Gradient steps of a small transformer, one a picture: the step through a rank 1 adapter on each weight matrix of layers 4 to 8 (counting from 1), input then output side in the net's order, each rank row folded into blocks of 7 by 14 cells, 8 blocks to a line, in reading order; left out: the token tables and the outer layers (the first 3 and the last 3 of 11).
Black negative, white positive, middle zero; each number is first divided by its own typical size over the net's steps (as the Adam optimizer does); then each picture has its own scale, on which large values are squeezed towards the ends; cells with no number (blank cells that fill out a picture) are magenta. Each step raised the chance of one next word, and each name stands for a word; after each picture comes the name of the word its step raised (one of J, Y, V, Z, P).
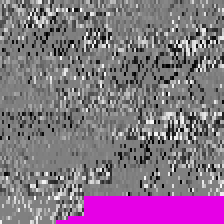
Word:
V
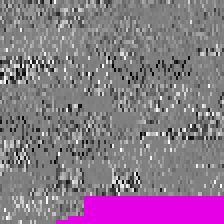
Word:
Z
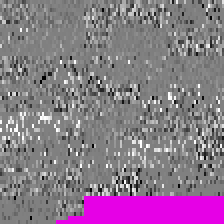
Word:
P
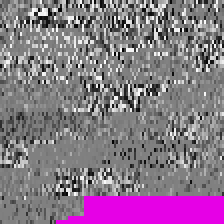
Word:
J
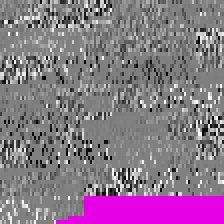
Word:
Z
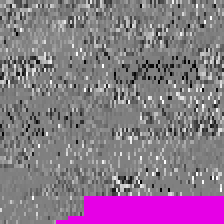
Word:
Z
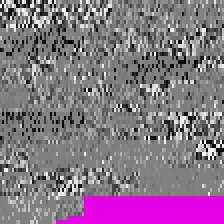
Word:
V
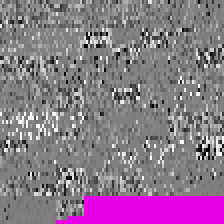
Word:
P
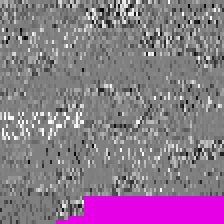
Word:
P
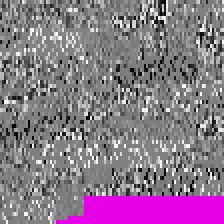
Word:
Z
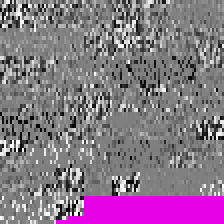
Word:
Z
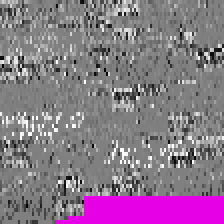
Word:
P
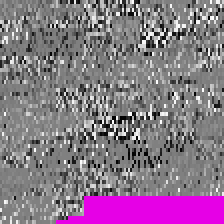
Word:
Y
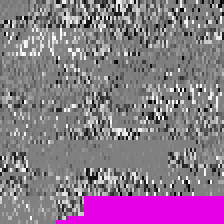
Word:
J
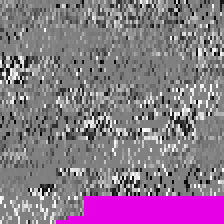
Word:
Y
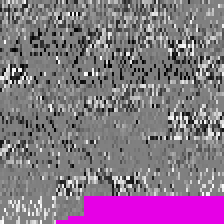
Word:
V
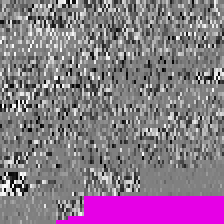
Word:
J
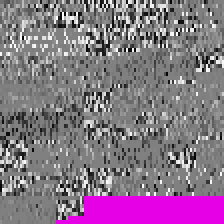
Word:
J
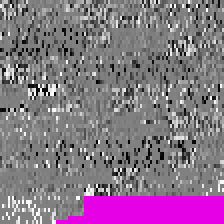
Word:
V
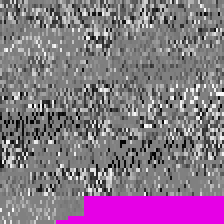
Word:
J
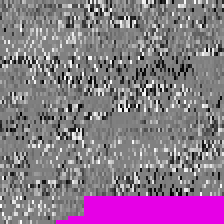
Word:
Z
